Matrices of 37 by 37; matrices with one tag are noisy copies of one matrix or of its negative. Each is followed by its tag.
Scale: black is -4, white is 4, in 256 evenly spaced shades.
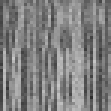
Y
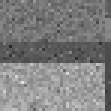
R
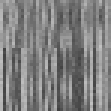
Y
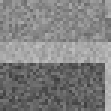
R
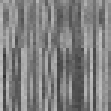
Y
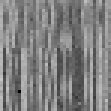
Y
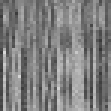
Y
